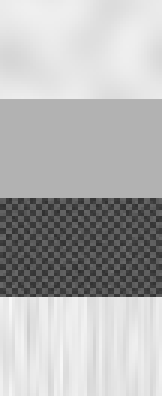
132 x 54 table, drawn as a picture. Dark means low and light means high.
The table splits into 4 rows of 1 panel. Panel 1,1: very high, smooth, faint in contrast. Panel 2,1: high, flat. Panel 3,1: low, checkered. Panel 4,1: very high, streaked downward, faint in contrast.
